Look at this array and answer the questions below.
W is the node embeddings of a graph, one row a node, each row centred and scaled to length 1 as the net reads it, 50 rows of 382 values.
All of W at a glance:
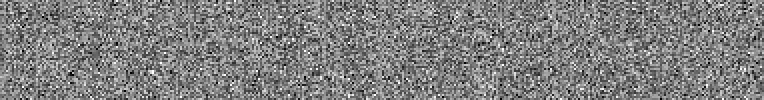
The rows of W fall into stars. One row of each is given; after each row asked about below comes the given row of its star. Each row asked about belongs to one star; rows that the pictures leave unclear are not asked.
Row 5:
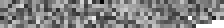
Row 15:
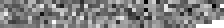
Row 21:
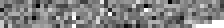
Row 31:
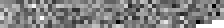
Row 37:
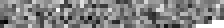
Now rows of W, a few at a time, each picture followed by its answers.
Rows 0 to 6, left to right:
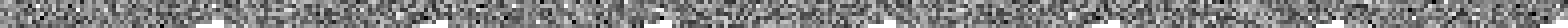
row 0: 31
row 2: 5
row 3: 15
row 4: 37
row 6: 31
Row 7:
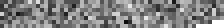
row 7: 5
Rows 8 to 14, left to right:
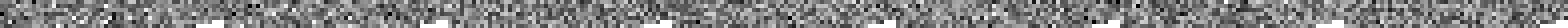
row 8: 21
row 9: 5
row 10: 37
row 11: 15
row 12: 31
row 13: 21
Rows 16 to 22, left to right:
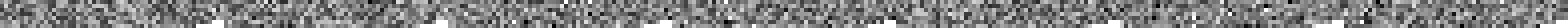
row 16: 5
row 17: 15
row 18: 31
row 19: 37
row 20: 37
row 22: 21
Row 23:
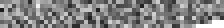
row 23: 31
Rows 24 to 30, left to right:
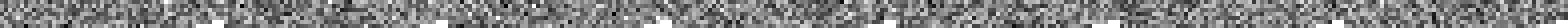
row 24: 15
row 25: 21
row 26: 15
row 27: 37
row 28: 21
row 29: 15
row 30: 37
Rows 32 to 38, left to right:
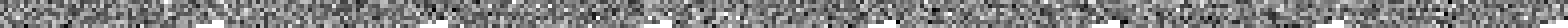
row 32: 15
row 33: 37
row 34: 15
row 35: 37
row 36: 37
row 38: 31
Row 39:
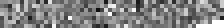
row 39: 31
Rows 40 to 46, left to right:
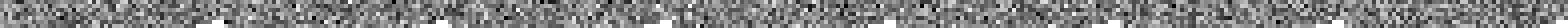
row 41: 37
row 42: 5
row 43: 31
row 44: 37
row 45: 5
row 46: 31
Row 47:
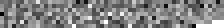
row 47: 21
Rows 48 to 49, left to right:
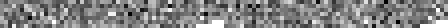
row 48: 15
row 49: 5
